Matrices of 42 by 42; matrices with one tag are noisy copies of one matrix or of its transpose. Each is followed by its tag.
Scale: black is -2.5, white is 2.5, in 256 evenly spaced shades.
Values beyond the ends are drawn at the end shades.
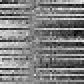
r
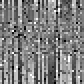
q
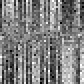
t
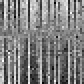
r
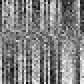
t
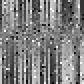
t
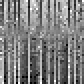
r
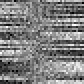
t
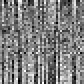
q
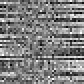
q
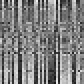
q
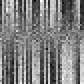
t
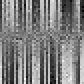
t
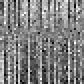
r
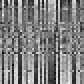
q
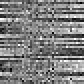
q
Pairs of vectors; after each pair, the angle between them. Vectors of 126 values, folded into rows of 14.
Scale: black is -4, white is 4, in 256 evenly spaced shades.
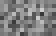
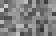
orthogonal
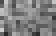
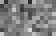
partly opposed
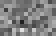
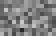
nearly opposite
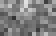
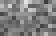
nearly parallel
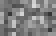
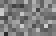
partly aligned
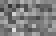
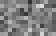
partly opposed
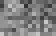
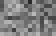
nearly parallel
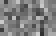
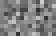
partly aligned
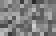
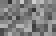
nearly opposite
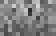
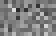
partly opposed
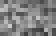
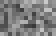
partly opposed
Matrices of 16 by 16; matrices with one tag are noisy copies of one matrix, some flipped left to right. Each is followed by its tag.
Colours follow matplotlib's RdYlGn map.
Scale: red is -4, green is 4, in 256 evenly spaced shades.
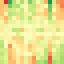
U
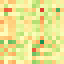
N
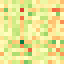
N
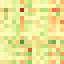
N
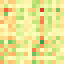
N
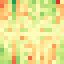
U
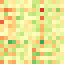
N
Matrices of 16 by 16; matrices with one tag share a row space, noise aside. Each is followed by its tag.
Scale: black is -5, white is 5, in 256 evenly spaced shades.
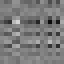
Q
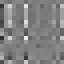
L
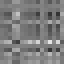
Q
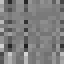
L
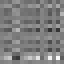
Q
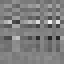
Q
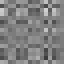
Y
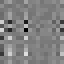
L
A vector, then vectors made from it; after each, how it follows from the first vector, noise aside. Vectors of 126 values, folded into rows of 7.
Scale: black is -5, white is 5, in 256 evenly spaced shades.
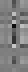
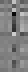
wrapped around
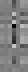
copied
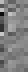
wrapped around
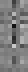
copied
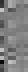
wrapped around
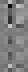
wrapped around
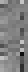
wrapped around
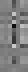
copied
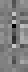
copied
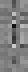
copied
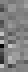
wrapped around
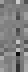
wrapped around
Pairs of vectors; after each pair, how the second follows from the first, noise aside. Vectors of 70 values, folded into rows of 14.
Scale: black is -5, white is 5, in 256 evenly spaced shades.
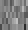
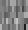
sign-scrambled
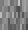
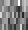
scaled up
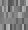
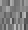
wrapped around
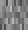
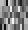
scaled up
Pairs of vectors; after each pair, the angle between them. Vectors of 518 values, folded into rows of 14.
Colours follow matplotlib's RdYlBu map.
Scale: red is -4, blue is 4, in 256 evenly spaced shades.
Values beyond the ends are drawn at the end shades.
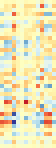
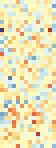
partly opposed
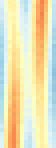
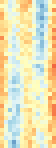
nearly opposite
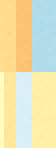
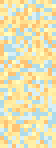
orthogonal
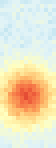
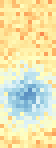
nearly opposite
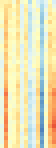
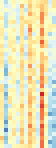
nearly opposite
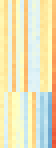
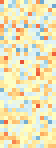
orthogonal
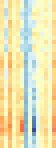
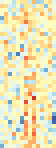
partly opposed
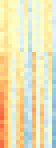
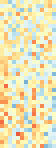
partly aligned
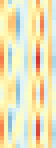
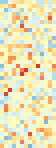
orthogonal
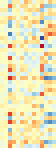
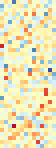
orthogonal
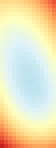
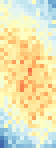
nearly opposite
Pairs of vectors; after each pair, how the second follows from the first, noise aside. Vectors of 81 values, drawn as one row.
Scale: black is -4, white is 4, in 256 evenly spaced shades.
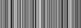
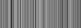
shrunk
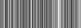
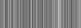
shrunk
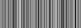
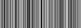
wrapped around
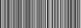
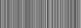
shrunk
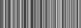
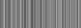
shrunk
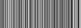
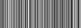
copied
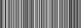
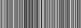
wrapped around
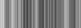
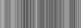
shrunk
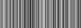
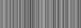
shrunk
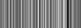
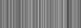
shrunk
